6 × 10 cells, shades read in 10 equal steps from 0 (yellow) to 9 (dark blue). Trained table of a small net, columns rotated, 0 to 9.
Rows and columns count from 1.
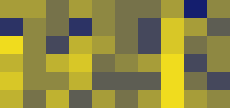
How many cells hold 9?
1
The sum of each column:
16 24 25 22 25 30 31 5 32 29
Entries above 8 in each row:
1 0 0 0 0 0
